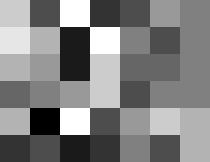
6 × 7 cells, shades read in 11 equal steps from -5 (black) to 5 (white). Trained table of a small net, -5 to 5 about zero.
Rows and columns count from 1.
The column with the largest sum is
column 1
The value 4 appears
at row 2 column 1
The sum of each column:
7 -6 -1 3 -4 -1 4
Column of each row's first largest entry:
3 4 4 4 3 7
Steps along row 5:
down up down up up down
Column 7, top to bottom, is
0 0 0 0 2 2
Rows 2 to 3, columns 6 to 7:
-2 0 | -1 0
